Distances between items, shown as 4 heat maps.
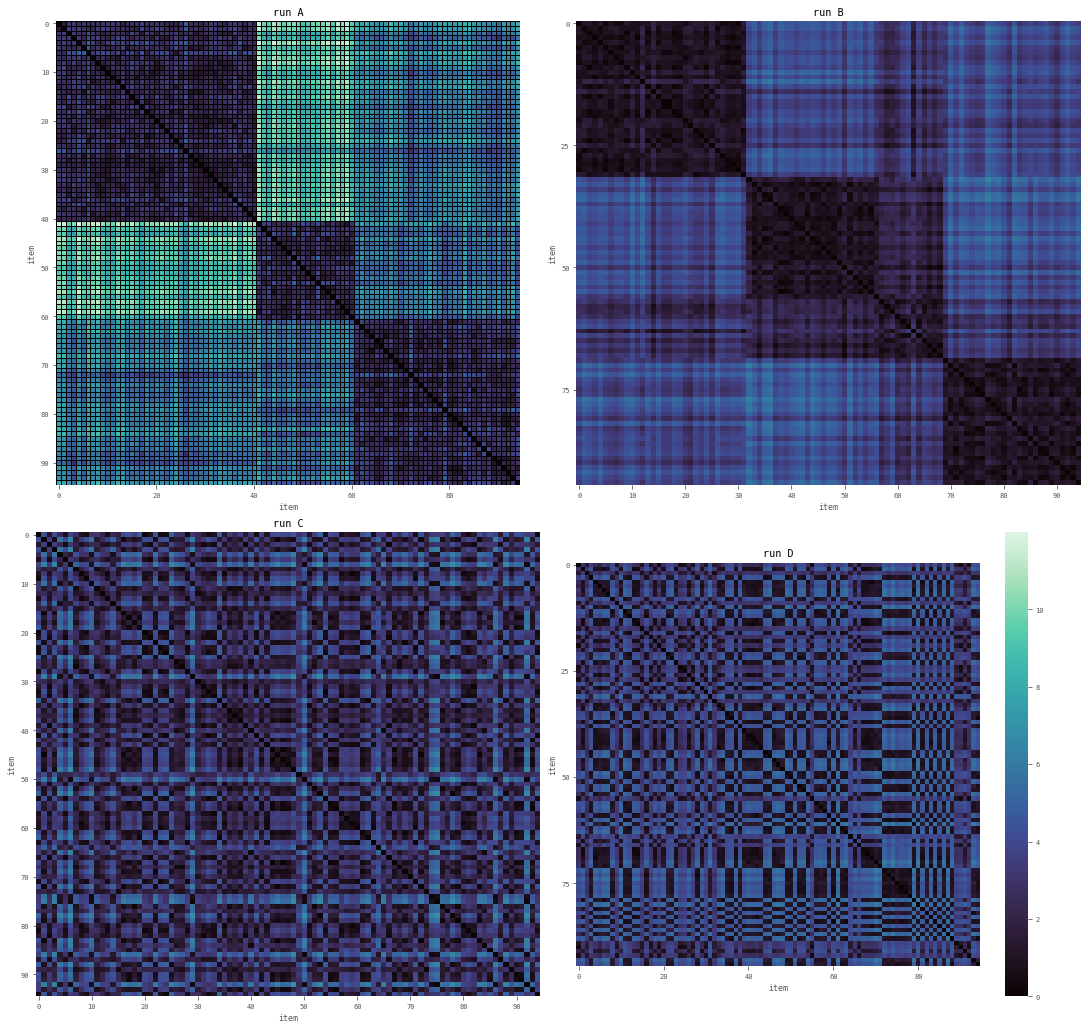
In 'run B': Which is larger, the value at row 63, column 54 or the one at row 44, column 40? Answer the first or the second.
the first
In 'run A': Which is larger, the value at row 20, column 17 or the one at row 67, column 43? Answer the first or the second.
the second
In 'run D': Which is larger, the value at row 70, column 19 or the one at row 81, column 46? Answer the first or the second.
the first
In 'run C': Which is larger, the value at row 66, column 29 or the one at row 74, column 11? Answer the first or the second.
the second
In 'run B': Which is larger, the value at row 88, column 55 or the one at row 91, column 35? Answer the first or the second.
the second
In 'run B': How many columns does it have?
95
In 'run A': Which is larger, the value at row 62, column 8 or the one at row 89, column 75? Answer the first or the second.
the first
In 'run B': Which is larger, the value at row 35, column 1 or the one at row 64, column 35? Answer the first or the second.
the first
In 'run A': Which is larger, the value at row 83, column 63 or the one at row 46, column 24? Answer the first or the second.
the second
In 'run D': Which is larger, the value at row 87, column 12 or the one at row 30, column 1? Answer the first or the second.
the first
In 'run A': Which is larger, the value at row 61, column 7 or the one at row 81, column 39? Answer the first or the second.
the first
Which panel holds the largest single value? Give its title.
run A
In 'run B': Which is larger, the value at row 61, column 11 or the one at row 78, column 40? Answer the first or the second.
the second
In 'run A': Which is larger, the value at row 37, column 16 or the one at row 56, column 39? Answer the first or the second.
the second
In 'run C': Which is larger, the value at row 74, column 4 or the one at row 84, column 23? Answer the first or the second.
the second
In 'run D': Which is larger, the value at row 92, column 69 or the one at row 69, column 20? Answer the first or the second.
the first
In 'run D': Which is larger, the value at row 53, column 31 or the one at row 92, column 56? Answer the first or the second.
the second
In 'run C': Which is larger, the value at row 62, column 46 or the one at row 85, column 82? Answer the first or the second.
the second
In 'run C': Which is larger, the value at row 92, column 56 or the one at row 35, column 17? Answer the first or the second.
the first
